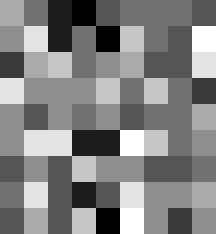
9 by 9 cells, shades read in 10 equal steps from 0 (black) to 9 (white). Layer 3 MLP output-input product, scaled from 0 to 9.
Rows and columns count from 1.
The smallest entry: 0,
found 3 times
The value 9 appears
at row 2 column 9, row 6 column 6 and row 9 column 6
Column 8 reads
4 3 3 4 4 4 3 5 2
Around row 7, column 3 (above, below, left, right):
8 3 5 7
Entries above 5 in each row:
1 3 4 3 1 4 1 3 3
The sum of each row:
29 41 44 47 39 48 38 43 40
